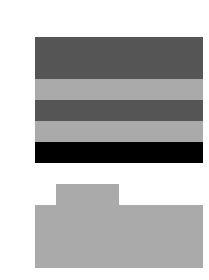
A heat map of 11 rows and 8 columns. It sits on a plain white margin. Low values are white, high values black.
The ninth with the lowest average is the bottom right. The bottom left is the calmest part. The grain runs across in streaks.
